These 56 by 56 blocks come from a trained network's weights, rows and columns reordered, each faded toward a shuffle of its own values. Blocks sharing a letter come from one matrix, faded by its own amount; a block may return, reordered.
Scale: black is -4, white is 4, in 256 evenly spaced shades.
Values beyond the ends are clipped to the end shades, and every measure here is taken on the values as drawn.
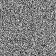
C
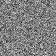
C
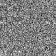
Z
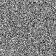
C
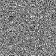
Z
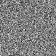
C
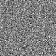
Z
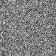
C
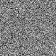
Z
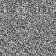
Z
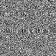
Z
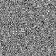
Z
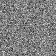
C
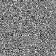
Z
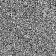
C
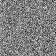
C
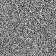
C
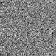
Z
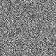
Z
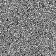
C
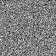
C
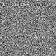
Z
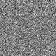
Z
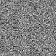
Z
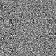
Z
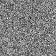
C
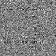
Z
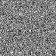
Z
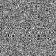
Z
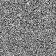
C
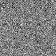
Z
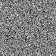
C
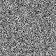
C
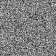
C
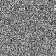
Z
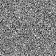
Z
